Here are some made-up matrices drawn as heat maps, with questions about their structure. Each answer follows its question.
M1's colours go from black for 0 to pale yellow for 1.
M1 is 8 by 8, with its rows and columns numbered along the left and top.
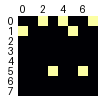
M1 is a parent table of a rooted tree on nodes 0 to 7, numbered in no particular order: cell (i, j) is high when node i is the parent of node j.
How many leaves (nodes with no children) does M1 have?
5
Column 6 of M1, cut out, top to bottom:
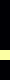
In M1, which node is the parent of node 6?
5
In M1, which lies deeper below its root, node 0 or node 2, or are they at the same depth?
node 2
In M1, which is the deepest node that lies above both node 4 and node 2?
0
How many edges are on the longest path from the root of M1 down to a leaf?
2
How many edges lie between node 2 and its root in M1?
2
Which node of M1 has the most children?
0
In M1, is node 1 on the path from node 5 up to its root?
yes
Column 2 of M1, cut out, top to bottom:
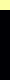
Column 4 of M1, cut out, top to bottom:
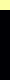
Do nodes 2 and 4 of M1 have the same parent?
yes
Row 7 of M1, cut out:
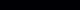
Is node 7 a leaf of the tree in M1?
yes
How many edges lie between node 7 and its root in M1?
2
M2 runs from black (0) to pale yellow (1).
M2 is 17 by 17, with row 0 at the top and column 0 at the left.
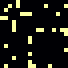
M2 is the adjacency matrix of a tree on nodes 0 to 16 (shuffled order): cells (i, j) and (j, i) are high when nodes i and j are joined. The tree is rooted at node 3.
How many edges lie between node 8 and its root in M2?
3
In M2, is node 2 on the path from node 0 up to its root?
no
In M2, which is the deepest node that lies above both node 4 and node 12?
16
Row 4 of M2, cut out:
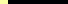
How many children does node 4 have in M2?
1
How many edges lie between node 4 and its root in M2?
4
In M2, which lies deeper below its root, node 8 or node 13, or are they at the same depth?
node 8
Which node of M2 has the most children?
7
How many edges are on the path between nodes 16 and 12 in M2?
1
